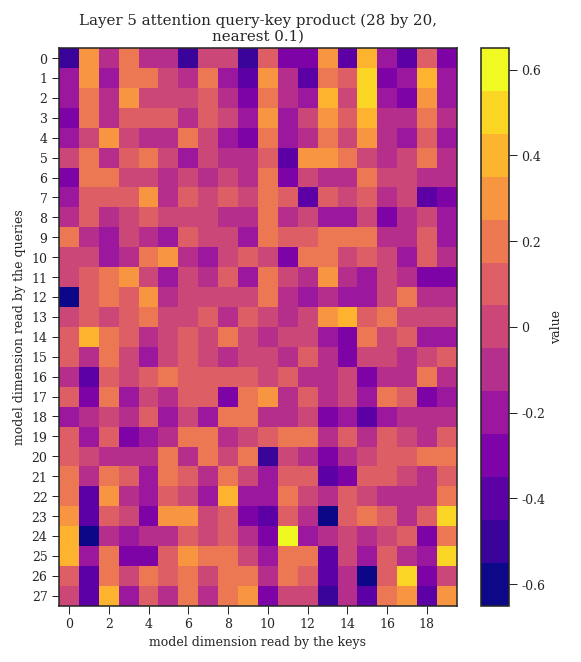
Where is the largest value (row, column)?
24 11
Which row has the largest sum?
13
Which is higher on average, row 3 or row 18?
row 3
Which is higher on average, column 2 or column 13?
column 2
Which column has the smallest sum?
9
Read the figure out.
Title: Layer 5 attention query-key product (28 by 20, nearest 0.1)
x-axis: model dimension read by the keys, ticks 0 2 4 6 8 10 12 14 16 18
y-axis: model dimension read by the queries, ticks 0 1 2 3 4 5 6 7 8 9 10 11 12 13 14 15 16 17 18 19 20 21 22 23 24 25 26 27 (0 at the top)
Colour bar: value, ticks -0.6 -0.4 -0.2 0 0.2 0.4 0.6
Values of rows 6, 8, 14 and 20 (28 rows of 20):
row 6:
-0.3 0.2 0.2 0 0 -0.1 0 -0.1 0 -0.1 0.2 -0.3 0 -0.1 -0.1 0.2 0 0 -0.1 -0.1
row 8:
-0.1 0.1 -0.1 0 0.1 0 0 0 -0.1 -0.1 0.2 -0.1 0 -0.2 -0.2 0 -0.3 -0.1 0 -0.2
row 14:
0.1 0.4 0.2 0.1 -0.1 0 0.1 0 0.2 0 -0.1 0 0 -0.2 -0.3 0.2 0 0.1 -0.2 -0.2
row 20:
0.1 0 -0.1 -0.1 -0.1 0.2 -0.1 0.2 0 0.2 -0.5 0 -0.1 -0.3 -0.1 0 0.1 0.1 0.2 0.2
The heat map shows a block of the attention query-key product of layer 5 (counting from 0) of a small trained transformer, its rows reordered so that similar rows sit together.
